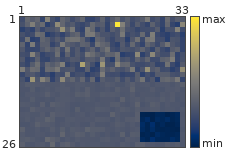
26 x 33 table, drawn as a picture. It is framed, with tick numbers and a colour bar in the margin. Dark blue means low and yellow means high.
The bottom part is calmer, past a seam about 50% of the way down. In the bottom right lies a patch that is lower than the rest. On average the colour sits 30% of the way up the scale. The bottom right is the ninth with the lowest average.
